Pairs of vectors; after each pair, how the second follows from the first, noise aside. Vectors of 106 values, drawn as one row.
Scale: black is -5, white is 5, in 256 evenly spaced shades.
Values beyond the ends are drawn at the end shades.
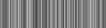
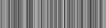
negated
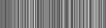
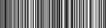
scaled up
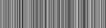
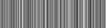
negated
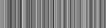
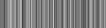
negated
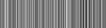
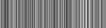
negated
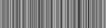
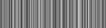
negated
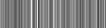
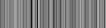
negated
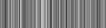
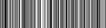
scaled up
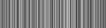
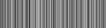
reversed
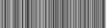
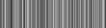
negated
